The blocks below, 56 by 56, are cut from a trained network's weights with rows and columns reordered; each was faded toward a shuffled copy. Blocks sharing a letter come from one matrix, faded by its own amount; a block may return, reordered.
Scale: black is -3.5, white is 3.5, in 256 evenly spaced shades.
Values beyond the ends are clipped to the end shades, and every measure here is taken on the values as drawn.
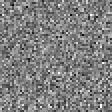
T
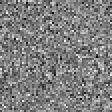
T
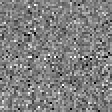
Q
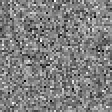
T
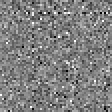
Q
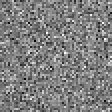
T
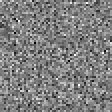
T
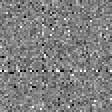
Q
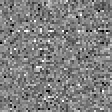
Q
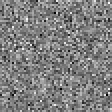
T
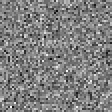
T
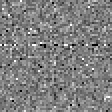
Q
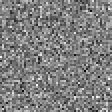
T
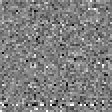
Q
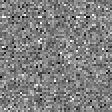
Q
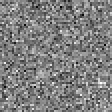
T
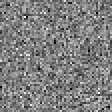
T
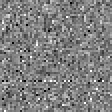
Q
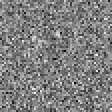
T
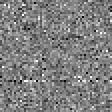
Q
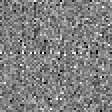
Q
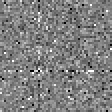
Q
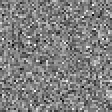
T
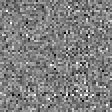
Q
